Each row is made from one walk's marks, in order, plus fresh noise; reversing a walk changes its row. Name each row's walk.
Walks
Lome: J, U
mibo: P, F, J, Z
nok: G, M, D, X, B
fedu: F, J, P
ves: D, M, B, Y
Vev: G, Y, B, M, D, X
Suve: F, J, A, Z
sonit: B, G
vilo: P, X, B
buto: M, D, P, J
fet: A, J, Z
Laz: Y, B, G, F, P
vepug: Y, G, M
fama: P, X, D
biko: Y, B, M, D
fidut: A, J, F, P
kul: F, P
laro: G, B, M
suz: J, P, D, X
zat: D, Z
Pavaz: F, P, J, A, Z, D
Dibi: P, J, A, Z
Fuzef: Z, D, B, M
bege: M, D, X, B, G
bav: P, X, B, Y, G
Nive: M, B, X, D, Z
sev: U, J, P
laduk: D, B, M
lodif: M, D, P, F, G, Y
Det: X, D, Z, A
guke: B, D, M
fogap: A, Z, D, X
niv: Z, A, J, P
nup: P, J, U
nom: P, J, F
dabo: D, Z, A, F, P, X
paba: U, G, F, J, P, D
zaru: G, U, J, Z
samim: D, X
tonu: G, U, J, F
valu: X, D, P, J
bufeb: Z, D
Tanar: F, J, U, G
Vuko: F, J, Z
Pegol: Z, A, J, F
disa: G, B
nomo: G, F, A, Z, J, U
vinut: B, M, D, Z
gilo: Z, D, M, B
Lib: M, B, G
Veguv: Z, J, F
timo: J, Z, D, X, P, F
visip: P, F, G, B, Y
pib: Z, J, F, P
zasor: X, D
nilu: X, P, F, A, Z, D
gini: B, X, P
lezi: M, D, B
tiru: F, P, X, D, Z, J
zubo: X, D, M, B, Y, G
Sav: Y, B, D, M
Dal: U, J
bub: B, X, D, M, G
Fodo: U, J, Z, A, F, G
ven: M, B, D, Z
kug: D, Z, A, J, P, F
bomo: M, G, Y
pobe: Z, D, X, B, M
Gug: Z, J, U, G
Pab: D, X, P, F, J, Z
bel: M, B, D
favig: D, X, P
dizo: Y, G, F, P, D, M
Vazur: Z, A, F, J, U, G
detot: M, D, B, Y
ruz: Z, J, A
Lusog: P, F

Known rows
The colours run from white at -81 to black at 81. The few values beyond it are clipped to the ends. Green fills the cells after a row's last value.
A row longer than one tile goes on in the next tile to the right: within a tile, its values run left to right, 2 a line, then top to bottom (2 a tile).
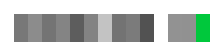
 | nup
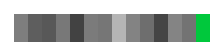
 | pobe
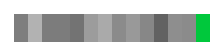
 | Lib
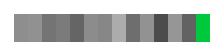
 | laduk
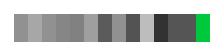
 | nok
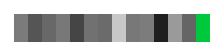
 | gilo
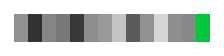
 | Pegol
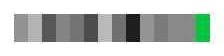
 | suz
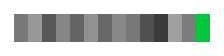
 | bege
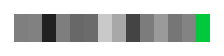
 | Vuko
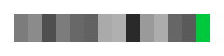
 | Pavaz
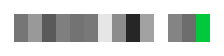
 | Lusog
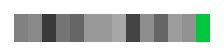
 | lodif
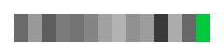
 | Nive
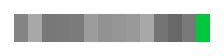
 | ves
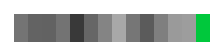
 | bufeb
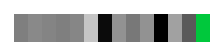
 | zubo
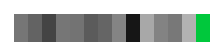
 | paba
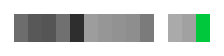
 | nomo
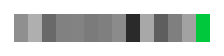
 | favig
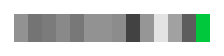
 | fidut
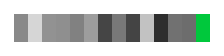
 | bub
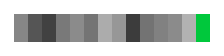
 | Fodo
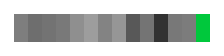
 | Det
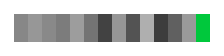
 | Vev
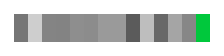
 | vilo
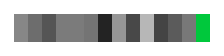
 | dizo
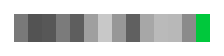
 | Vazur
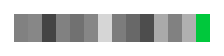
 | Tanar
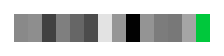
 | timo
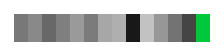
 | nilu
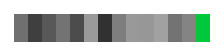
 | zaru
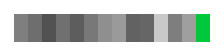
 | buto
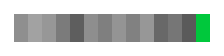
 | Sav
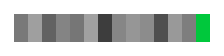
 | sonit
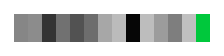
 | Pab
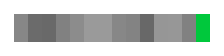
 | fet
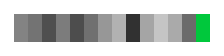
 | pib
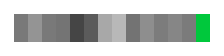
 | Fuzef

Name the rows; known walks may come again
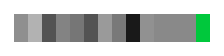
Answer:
suz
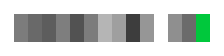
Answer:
nom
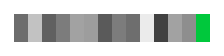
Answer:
bav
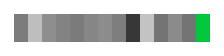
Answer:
fama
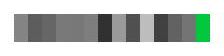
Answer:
dizo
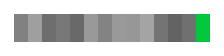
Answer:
ves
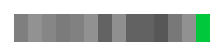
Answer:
zasor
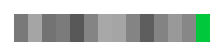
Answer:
lezi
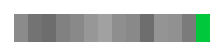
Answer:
fet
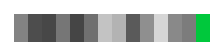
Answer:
Veguv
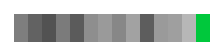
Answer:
Gug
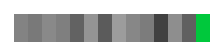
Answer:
guke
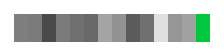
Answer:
sev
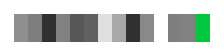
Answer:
fedu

